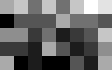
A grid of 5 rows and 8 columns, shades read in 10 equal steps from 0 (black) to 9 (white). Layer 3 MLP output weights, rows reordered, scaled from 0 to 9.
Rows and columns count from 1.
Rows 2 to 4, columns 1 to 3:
0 3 3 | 5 5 2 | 2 2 1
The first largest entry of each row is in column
7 5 8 4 1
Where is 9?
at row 1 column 7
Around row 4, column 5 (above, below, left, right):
1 0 6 1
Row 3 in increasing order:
1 2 2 3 4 5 5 7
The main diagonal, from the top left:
6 3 2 6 0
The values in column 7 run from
1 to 9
